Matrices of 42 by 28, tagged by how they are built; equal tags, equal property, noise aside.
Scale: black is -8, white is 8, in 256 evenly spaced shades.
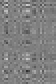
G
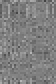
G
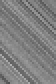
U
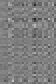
G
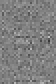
G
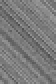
U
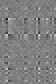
G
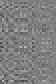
G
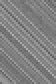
U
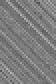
U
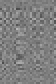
G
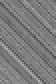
U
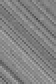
U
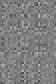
G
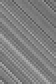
U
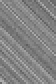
U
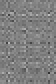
G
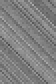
U
